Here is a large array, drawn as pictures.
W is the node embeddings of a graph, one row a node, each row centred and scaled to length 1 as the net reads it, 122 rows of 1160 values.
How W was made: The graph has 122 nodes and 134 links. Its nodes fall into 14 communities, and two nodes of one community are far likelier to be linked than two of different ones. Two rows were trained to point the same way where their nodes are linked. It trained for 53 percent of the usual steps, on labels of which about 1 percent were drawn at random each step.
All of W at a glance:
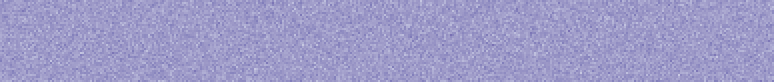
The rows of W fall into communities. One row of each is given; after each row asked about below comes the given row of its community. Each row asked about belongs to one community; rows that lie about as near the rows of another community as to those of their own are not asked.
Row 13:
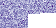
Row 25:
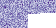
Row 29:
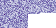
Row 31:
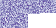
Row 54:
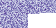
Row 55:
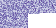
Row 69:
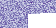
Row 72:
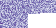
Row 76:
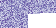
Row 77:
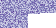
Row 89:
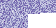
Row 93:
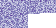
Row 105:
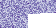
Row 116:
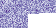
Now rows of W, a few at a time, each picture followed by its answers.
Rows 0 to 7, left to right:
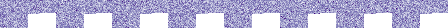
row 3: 105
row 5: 77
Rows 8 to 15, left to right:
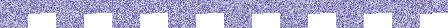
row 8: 77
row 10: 76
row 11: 76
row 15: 89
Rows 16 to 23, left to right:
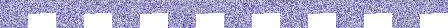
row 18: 105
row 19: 54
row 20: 54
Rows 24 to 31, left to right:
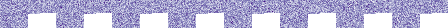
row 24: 105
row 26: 29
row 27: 29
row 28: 93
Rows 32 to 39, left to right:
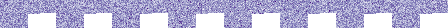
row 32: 29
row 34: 29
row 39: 69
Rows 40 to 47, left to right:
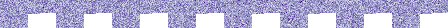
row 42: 25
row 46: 54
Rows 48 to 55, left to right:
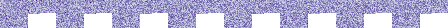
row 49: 76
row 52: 69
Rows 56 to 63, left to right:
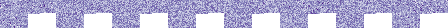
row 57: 25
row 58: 116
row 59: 54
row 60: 116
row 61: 55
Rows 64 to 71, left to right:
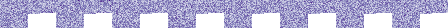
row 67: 13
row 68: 76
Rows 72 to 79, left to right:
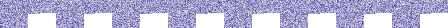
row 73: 54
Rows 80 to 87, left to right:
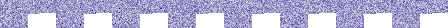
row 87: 69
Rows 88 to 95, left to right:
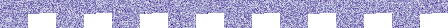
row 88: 55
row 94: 29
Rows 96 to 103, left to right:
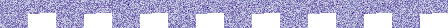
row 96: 116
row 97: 105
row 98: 76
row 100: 72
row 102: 69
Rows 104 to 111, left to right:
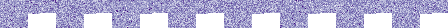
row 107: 116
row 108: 72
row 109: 72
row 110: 116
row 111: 25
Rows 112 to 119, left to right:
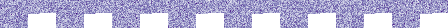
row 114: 31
